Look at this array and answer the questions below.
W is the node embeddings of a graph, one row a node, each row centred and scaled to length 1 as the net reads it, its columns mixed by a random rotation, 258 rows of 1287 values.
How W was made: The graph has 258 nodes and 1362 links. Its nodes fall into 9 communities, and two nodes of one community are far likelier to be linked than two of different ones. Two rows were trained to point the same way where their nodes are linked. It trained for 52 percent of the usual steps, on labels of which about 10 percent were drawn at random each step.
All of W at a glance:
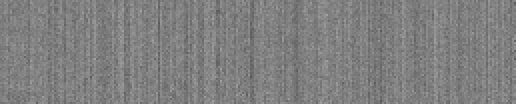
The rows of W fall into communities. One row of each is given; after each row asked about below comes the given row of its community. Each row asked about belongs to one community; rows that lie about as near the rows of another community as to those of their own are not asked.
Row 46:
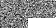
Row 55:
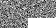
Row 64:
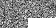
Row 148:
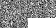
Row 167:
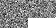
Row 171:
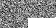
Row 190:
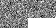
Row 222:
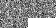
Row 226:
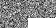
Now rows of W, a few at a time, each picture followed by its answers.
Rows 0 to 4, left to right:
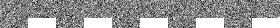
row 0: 148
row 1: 171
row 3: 148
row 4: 55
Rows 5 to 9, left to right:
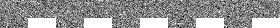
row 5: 171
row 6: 148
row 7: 55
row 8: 171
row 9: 167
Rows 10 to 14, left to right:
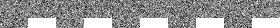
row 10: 171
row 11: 64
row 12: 222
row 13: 226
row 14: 190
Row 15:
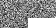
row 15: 167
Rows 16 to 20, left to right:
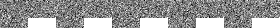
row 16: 226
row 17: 171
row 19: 167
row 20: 171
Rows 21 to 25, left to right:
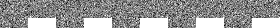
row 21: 222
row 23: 64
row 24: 55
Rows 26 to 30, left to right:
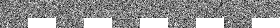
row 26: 148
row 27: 64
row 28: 64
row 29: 148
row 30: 222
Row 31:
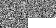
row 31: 64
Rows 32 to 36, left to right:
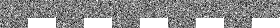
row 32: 148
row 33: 148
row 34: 46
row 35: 222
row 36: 148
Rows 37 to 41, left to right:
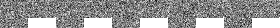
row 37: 55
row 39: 226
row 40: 167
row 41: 46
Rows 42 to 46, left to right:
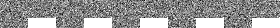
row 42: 64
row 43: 167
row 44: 190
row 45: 190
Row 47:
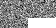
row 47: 55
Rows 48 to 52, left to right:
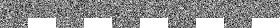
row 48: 55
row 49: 55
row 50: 64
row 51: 190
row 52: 190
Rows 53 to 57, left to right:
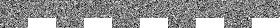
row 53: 226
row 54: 55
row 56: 190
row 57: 171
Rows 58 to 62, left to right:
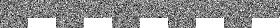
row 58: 190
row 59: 222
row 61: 190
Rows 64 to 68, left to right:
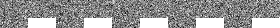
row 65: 64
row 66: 46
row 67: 190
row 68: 226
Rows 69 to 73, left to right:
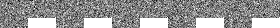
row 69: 190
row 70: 167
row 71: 226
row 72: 171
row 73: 167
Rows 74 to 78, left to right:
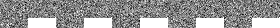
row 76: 190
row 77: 148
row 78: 222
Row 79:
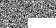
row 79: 222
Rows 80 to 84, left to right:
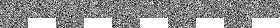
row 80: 148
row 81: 171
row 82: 171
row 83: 167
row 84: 64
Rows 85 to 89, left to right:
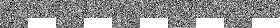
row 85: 190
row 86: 222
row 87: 167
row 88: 226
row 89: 148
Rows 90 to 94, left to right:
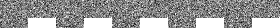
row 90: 222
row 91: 55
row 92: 171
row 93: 167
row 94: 167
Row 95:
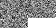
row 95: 222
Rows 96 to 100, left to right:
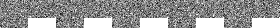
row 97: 64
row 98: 222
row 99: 167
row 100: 222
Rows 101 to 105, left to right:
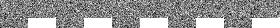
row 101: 46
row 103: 222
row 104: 190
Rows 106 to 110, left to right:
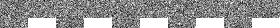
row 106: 226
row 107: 222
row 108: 46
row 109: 46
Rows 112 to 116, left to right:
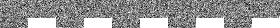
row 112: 171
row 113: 226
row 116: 167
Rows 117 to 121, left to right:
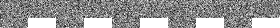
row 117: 222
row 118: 55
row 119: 167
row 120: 64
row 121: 171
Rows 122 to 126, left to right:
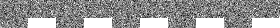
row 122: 64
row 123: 190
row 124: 55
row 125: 46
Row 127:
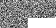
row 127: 222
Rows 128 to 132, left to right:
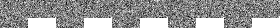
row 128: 190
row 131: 64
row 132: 167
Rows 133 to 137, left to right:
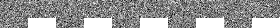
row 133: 167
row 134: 171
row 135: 55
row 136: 167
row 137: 64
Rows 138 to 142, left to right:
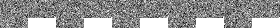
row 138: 148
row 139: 171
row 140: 222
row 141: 226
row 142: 64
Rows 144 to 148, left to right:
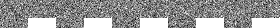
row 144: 46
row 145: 226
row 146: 190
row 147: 190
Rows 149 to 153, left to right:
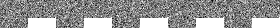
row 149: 64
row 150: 55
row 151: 167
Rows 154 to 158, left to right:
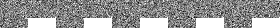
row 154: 171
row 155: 190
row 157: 64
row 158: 190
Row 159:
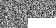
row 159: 64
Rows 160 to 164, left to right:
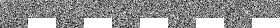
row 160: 46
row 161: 171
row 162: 46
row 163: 190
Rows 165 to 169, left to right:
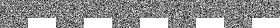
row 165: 226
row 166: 222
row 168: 55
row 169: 55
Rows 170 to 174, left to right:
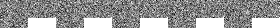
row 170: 222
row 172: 55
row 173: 167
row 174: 148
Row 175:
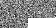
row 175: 46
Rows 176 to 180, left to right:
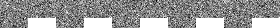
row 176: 222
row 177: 190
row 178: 226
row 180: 46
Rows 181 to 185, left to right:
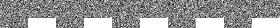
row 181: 148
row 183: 55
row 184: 171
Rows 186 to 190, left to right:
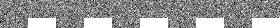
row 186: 167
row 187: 222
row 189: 222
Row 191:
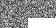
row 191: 226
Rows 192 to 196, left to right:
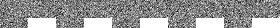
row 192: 171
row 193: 226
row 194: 148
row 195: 148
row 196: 55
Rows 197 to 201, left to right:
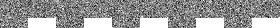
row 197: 55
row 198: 46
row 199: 222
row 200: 190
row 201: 171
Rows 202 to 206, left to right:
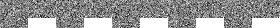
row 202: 190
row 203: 55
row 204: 171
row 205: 46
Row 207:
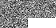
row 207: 226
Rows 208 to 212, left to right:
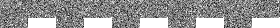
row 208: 55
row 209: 171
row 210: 46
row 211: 64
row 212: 46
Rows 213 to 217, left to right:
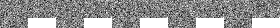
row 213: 222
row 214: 167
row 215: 222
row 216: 64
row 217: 46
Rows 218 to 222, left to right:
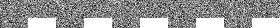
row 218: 222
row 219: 46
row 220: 222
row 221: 46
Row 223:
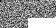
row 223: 167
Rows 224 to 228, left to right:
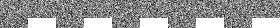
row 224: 190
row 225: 46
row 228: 46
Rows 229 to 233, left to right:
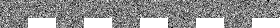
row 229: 46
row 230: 148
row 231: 55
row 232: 226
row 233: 226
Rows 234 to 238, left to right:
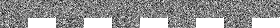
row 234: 226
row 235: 171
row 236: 55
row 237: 226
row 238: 222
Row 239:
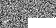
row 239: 222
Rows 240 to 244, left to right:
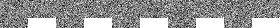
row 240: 190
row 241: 190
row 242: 148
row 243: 171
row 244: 226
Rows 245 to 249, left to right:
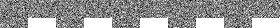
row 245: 190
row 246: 148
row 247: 55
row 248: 226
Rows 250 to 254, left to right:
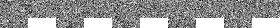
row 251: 222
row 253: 190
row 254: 55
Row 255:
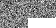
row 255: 190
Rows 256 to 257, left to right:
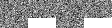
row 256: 167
